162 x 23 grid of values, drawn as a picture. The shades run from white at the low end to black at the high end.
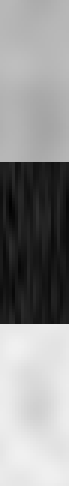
It is made of 3 by 1 panels. Panel 1,1: low, smooth, faint in contrast. Panel 2,1: very high, streaked downward, faint in contrast. Panel 3,1: very low, smooth, faint in contrast.
